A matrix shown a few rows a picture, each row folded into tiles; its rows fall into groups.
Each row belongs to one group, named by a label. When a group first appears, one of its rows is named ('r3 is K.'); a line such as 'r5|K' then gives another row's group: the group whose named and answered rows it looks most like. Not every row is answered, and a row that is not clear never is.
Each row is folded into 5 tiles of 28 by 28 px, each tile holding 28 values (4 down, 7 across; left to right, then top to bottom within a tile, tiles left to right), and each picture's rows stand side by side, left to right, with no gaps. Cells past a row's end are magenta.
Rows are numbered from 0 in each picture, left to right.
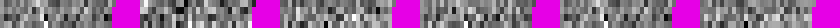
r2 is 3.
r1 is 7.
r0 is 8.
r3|8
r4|8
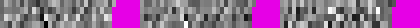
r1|8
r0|3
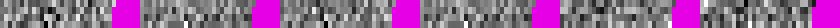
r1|8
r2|3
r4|7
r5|7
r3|8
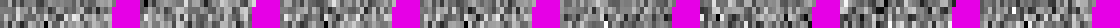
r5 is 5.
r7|3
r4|8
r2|3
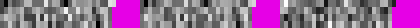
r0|5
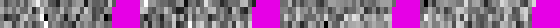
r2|3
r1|7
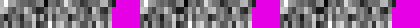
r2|7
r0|7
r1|7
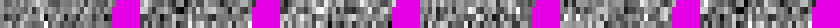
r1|7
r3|8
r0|8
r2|5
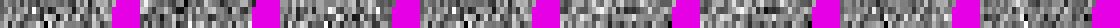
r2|8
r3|3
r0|3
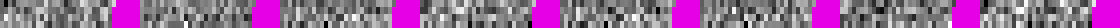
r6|7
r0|5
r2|3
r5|3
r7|5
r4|3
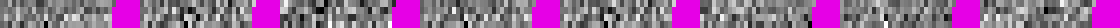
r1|3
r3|3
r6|8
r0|3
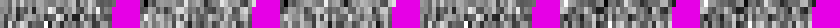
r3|8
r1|5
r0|8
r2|5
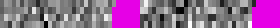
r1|7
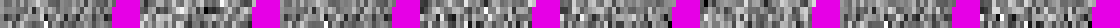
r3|5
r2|8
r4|5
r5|5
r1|5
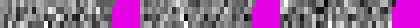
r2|7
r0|8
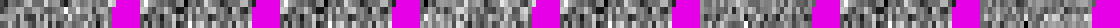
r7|3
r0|5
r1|7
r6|7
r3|5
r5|8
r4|7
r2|7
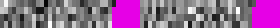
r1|8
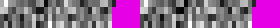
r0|7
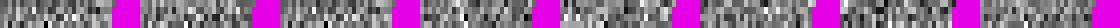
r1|8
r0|3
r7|8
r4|5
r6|7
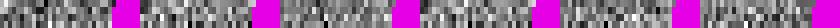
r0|7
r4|3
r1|5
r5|8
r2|3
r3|5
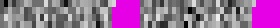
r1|3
